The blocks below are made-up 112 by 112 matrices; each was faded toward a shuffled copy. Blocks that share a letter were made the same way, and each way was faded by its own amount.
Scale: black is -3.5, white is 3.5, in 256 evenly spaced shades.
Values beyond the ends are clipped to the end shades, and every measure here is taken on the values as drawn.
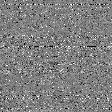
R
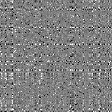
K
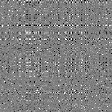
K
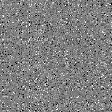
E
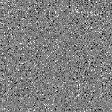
E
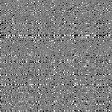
K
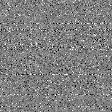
R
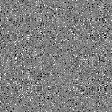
E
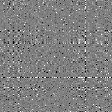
K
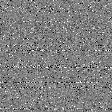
R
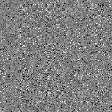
E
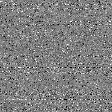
R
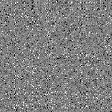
E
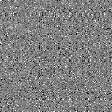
E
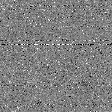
R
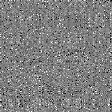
E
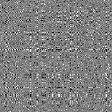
K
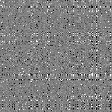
K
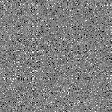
E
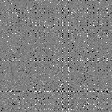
K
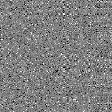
E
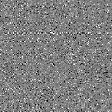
E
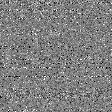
R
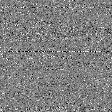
R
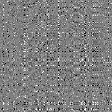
K
